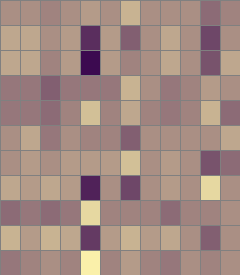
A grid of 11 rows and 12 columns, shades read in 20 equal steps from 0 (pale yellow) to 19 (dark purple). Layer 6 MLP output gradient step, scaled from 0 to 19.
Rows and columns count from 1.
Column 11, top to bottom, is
11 14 13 7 5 8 13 2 9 12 9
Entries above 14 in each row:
0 1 1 0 0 0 0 1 0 1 0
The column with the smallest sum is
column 2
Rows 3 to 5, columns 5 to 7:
19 7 9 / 10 10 5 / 4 9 6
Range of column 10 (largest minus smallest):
1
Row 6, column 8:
8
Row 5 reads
10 10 11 9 4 9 6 9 10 9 5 11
